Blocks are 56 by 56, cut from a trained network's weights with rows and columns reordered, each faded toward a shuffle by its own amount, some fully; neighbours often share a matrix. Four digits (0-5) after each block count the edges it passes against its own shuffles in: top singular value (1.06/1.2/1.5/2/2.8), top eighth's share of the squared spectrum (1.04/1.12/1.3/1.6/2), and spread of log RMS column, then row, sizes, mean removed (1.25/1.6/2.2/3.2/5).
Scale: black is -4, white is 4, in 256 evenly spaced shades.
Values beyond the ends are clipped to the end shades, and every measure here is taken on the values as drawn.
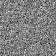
2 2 0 0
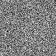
0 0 0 0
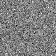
0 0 0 0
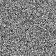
0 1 0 0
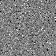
2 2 0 1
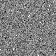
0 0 0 0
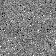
0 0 0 0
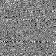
3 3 0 2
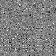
3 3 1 2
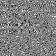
3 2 0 2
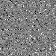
3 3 0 2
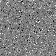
0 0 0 0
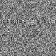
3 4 0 2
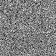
0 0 0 0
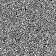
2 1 0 0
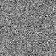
3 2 0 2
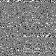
3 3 0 3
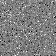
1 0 0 0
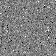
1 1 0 0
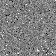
1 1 0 0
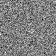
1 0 0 0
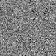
3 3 1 1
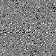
3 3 0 2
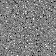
2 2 0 1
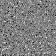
2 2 0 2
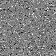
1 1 0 0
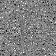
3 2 0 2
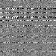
4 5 0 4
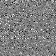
3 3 0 2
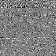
3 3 0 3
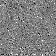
3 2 0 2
